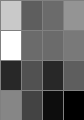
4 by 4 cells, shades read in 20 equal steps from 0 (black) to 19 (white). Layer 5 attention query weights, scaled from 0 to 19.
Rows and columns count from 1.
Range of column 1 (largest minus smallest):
16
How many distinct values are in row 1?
4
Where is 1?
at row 4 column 3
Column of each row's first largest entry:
1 1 4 1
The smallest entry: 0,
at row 4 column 4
